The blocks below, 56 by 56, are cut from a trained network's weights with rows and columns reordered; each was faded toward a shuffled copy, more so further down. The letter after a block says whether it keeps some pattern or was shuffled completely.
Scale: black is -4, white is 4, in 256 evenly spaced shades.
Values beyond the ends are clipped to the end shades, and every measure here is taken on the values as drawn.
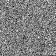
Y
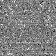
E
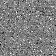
E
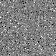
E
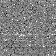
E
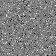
Y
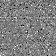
E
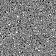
Y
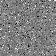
Y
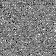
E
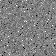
Y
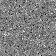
Y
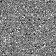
E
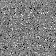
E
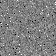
Y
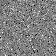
Y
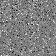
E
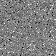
Y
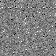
E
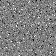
Y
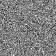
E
